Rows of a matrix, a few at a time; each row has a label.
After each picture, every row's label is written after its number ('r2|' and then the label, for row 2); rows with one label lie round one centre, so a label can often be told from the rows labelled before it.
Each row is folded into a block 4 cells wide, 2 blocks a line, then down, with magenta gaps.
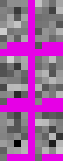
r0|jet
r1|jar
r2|jar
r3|jet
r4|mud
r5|mud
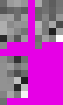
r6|jet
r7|mud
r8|mud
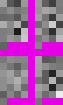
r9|mud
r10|mud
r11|jet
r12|mud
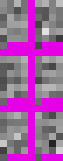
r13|jet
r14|jar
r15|jar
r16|jar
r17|jet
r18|mud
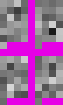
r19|jet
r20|mud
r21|jar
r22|jet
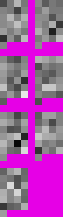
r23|jet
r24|mud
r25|mud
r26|jar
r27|mud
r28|jet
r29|jet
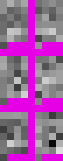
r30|jar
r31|jet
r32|mud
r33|jet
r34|jar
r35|mud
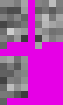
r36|jar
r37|jet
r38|jar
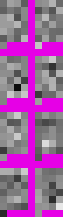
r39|jet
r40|jet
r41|mud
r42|jet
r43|jet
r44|jar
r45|jar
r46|mud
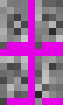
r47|mud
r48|mud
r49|jar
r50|jet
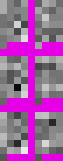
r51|mud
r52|jet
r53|mud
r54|jar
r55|mud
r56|jar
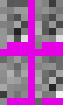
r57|mud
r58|mud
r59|jet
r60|mud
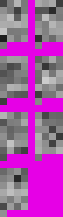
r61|jet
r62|jet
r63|jar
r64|jet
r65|jar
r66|mud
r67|jet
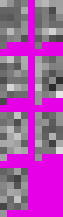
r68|jar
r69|jar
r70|jar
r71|mud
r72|jet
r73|mud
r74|jet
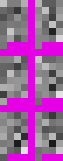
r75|jar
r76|mud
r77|jet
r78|mud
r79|mud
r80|mud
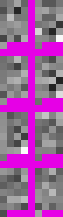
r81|jet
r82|mud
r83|jet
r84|mud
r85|mud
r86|jar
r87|jar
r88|jet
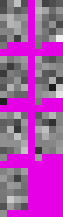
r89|jet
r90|mud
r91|jar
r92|mud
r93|jet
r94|jet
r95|jar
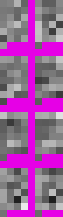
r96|jet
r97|mud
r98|jar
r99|jar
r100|jar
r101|jar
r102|mud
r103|mud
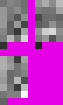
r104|mud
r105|jar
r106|mud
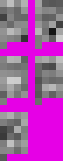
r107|jar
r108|mud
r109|jet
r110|jar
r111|jar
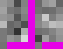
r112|mud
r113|jet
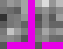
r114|jar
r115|jar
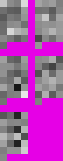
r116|jar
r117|jet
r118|mud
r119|jet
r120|mud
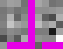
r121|jet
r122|mud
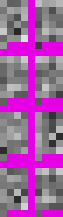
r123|mud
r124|jar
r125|jar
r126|jar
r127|jet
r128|mud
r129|mud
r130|jar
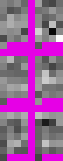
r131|jet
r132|mud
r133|jar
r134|jet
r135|jar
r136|jar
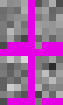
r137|jar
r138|jet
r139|jar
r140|jet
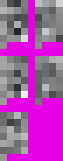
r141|mud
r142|jar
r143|mud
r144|jar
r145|jet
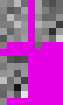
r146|jet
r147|mud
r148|mud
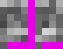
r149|jar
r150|jar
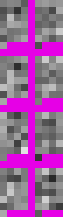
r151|jet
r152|jar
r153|jet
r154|jar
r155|mud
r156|jar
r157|jet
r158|jar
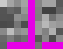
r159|jar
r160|jet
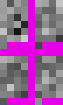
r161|mud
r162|jar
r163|jar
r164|jet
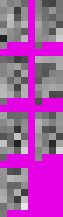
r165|jet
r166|mud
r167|mud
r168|jar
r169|mud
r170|mud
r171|mud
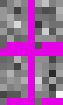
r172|jet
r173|jar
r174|jet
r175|mud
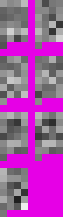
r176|jar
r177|mud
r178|jet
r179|jet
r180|jar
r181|jar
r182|mud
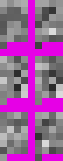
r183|jar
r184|jar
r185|mud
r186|mud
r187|jet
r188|jar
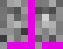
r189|jet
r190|jet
